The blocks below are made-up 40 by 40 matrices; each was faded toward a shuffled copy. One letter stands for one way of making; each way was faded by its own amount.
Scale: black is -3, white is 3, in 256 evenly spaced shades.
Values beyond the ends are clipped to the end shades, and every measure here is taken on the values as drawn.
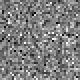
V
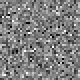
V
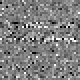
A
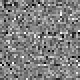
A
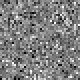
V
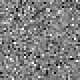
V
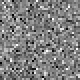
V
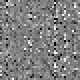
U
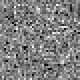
V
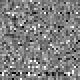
A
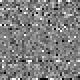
A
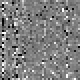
U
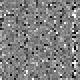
U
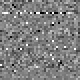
A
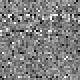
A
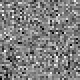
V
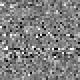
A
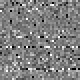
A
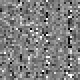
U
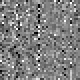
U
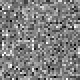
V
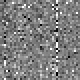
U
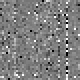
U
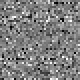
A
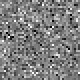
V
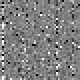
U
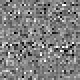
A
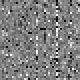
U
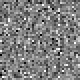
V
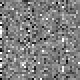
U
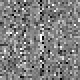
U
